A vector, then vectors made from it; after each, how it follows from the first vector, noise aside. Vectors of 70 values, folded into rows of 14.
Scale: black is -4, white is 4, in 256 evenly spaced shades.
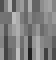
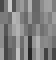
copied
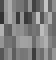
wrapped around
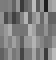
wrapped around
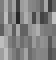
wrapped around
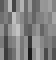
copied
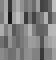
wrapped around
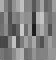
wrapped around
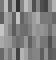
wrapped around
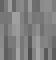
shrunk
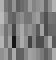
wrapped around
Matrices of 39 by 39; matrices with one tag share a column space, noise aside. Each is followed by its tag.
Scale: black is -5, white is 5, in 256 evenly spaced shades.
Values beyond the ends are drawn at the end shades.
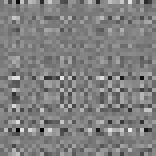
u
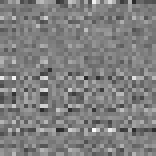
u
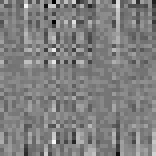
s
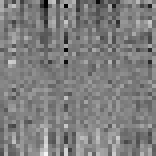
s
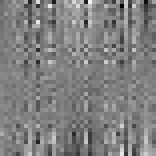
s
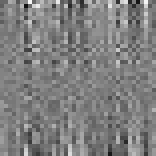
s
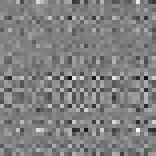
u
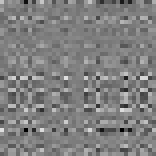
u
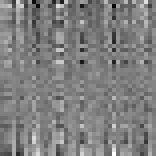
s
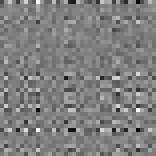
u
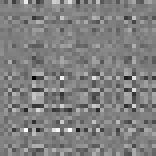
u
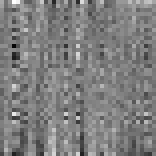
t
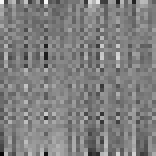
t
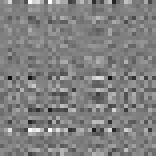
u
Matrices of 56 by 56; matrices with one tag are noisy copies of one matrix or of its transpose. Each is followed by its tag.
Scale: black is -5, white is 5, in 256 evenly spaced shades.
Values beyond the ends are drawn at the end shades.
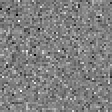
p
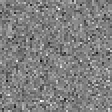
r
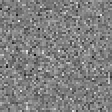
p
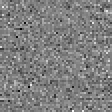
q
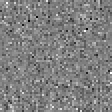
q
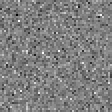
p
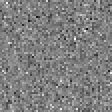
q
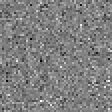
r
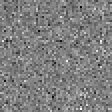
r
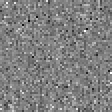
q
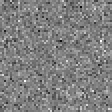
r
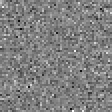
q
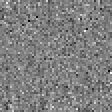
q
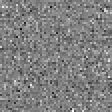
q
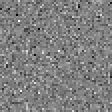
p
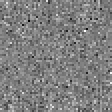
q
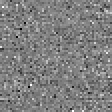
q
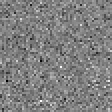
r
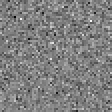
p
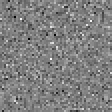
p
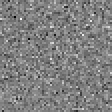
p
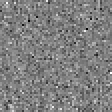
q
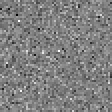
p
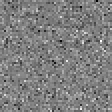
r
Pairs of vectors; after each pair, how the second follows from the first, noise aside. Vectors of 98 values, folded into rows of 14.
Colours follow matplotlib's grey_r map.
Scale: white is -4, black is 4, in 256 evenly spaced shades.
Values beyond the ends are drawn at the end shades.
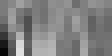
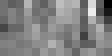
reversed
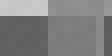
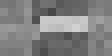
wrapped around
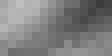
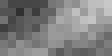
negated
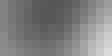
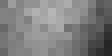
negated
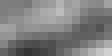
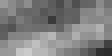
negated
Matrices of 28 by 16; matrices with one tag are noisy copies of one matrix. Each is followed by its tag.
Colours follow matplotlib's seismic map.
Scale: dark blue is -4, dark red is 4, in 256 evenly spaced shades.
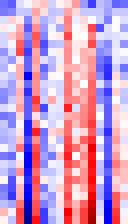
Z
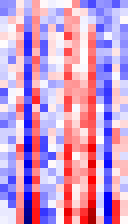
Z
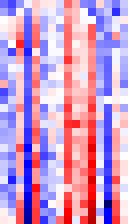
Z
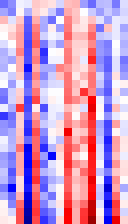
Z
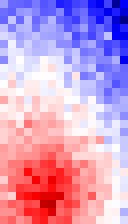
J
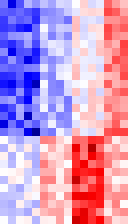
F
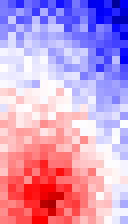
J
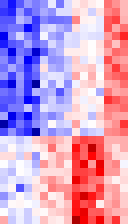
F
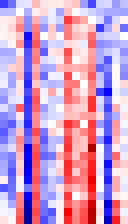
Z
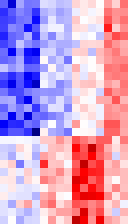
F
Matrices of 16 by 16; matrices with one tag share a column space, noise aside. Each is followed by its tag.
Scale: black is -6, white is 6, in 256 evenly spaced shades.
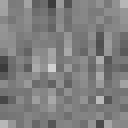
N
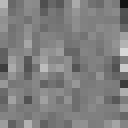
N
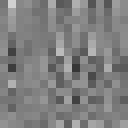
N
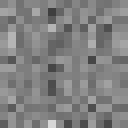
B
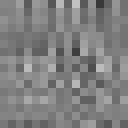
N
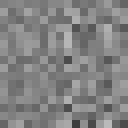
B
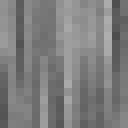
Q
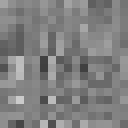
N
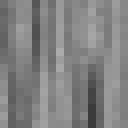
Q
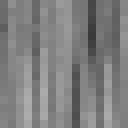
Q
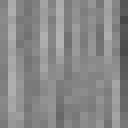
Q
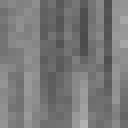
Q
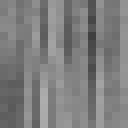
Q
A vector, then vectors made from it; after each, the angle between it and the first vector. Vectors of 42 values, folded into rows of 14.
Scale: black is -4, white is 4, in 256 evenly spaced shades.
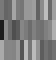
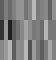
partly aligned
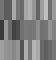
nearly parallel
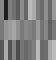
orthogonal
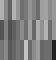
partly aligned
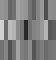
partly opposed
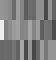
nearly opposite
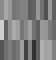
nearly opposite
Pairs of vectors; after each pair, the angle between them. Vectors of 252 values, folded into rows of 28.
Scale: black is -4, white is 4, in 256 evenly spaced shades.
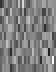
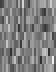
nearly parallel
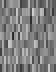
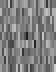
partly opposed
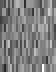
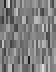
partly aligned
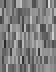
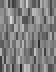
orthogonal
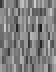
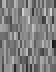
orthogonal
